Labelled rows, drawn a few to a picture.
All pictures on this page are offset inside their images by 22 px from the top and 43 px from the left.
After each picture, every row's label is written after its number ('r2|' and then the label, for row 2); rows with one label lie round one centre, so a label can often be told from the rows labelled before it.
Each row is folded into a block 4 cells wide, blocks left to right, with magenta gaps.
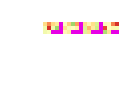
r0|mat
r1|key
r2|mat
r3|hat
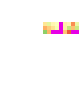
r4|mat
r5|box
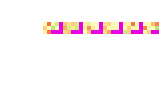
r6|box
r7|box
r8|mat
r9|box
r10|mat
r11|hat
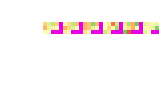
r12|key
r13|key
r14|key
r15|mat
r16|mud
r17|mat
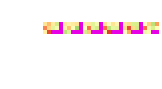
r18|box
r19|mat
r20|mat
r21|box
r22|mat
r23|key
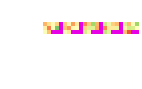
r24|mat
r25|mat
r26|key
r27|hat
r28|box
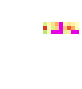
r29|hat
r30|mat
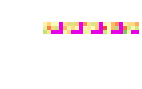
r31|mat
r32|key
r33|key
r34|hat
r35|hat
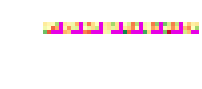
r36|mud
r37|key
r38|box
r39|key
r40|mud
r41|mud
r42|mud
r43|mat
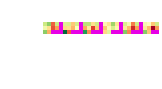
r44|mud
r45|mud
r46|mud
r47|key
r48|mud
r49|mud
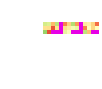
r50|mud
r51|key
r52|hat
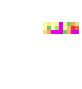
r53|box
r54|mud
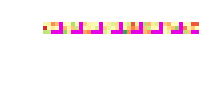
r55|hat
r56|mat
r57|box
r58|key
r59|mud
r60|box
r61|mat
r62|hat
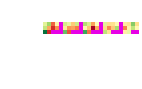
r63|mud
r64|mud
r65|mud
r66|mat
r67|key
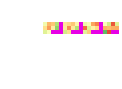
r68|mat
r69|mat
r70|hat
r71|mud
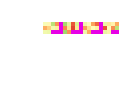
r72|key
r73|mud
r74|hat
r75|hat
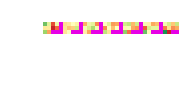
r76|mud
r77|mat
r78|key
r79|hat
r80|mud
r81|hat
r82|mud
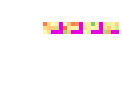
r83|mat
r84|hat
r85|key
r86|mat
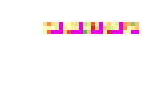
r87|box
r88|box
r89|mud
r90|box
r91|key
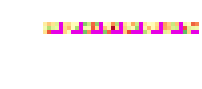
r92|box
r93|mat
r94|mud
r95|mud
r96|box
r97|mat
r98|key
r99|hat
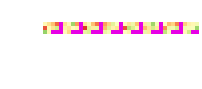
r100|hat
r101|key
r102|hat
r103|key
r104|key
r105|key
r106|hat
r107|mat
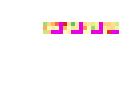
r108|hat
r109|key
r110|key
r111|box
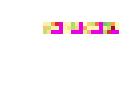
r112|hat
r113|key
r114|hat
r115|mud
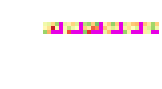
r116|mud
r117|box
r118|mud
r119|key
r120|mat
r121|key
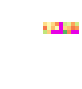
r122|hat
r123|mud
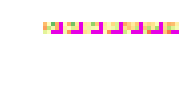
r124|key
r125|key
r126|key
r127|box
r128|mat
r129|box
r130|box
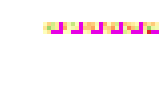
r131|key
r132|key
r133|mat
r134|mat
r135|mat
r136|box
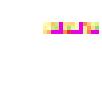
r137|box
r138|box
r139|mat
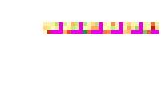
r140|box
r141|box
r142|mud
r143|box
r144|mat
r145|mud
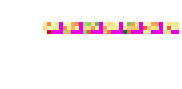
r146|box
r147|hat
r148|mud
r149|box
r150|mud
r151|hat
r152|mat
